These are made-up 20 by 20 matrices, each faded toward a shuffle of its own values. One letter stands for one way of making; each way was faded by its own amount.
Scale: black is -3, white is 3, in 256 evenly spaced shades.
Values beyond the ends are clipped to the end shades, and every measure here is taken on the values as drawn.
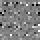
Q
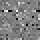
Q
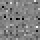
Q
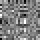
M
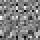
M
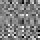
M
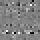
Q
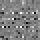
Q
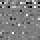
Q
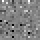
Q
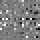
Q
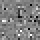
Q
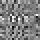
M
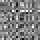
M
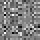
M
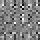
M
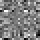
M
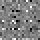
Q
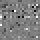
Q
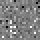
Q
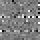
Q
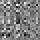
M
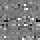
Q
